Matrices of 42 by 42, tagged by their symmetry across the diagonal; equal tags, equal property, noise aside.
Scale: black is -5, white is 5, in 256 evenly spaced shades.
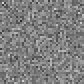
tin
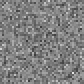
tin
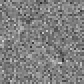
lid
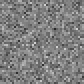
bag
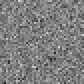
bag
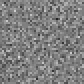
lid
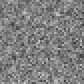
lid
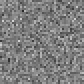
bag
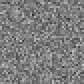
bag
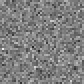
bag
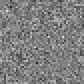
lid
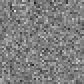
bag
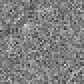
tin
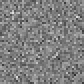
tin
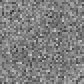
tin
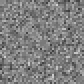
tin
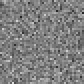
lid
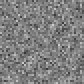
lid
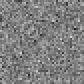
tin
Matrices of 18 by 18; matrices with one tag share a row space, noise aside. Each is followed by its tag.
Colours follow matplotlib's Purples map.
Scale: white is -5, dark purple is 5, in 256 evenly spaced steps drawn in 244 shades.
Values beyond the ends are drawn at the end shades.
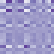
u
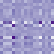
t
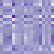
t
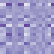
u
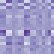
u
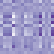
t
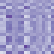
u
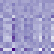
t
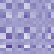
u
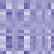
u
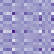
t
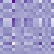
t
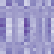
u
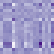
t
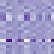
u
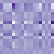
t
